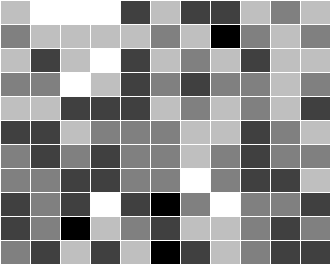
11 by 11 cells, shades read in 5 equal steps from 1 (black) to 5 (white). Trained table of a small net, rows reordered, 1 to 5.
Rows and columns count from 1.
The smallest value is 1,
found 4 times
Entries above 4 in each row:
3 0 1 1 0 0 0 1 2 0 0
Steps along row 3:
down up up down up down up down up same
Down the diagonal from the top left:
4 4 4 4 2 3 4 3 3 2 2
